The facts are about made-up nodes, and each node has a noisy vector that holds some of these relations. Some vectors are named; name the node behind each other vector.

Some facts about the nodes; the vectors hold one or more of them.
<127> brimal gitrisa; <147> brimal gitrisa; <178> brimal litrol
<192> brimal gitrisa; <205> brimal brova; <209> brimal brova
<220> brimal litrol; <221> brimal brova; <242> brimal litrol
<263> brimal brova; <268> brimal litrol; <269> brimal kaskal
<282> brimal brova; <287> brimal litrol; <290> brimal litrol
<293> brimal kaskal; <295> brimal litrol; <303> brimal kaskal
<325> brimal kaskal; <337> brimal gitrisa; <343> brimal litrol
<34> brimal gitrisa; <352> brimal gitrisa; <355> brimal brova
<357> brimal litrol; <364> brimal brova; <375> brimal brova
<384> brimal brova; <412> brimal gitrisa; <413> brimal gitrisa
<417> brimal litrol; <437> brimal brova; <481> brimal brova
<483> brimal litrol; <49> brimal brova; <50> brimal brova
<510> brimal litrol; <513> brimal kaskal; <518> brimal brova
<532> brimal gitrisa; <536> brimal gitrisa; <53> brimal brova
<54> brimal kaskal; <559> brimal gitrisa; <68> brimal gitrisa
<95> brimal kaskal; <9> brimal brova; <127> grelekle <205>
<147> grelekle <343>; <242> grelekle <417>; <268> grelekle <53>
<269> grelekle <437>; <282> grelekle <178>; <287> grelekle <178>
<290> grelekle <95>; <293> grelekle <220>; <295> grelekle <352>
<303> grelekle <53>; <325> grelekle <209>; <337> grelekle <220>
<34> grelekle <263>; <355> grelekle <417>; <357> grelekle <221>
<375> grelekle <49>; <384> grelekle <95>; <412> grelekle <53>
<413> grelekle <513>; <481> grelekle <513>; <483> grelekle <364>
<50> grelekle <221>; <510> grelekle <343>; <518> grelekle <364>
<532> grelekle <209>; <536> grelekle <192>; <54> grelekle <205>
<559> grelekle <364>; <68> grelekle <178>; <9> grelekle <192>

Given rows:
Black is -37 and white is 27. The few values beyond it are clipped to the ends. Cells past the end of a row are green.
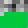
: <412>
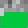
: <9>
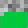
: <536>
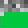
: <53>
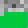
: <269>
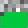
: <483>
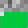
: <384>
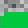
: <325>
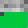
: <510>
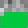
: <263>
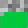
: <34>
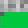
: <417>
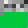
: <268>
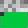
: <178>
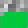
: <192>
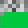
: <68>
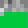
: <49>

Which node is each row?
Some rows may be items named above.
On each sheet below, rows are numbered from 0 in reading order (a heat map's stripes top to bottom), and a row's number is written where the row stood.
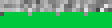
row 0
<357>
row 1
<221>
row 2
<352>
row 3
<559>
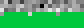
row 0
<364>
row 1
<303>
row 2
<205>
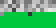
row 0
<68>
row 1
<178>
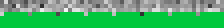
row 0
<53>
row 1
<513>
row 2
<287>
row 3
<325>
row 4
<375>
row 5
<343>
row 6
<481>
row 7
<54>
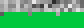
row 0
<417>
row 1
<268>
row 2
<282>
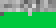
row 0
<295>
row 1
<209>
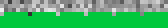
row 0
<518>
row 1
<178>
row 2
<95>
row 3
<209>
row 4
<481>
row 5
<290>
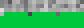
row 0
<50>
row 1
<220>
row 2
<242>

